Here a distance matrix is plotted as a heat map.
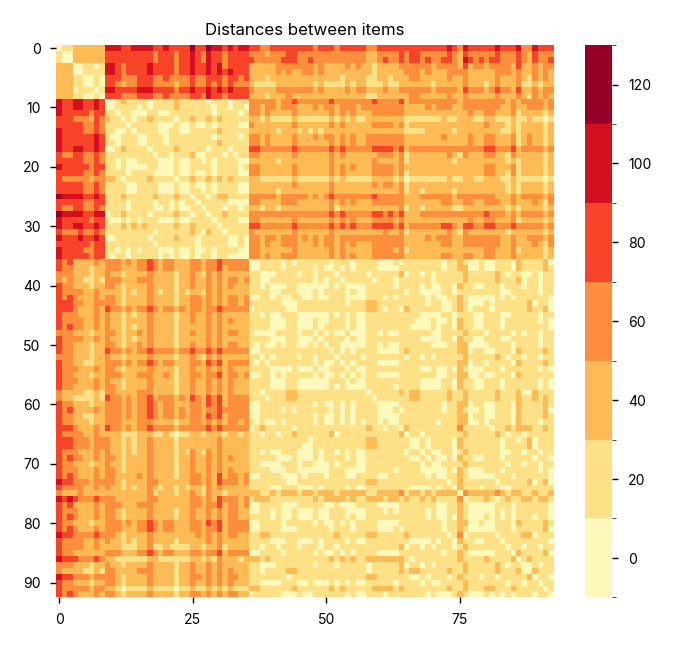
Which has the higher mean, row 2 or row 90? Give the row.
2
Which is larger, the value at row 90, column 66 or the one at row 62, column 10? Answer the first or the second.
the second
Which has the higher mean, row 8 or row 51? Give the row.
8
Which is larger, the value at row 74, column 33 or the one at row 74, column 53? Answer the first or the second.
the first
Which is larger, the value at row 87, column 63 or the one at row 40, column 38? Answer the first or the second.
the first
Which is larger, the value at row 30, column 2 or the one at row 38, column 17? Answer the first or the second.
the first
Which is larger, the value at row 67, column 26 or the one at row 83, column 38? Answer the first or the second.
the first
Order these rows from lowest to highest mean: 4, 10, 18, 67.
67, 18, 10, 4
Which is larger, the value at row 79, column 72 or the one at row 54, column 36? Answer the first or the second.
the second
